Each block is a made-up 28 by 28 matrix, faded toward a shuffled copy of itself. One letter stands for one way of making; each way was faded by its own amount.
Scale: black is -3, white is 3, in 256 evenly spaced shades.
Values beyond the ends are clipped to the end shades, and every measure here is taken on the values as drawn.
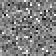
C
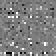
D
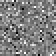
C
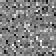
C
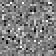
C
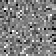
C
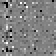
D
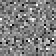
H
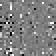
D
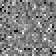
C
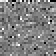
H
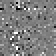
D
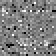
H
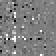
D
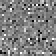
H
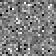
C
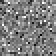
C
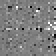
D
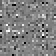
D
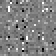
D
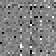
D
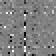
D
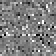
H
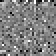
H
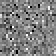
C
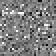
H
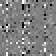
D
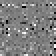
D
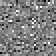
C
